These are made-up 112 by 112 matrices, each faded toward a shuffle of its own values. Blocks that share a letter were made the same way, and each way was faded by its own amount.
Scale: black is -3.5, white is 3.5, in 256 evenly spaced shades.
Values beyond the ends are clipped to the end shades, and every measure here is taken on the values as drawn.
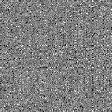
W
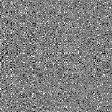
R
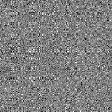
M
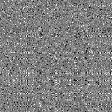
W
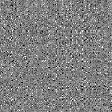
R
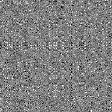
W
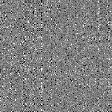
R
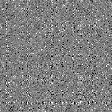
R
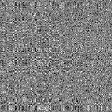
M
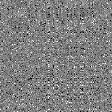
R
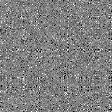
R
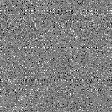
W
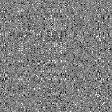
R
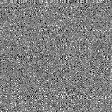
W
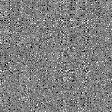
W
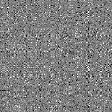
R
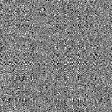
M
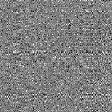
M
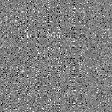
R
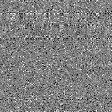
W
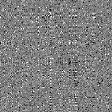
R
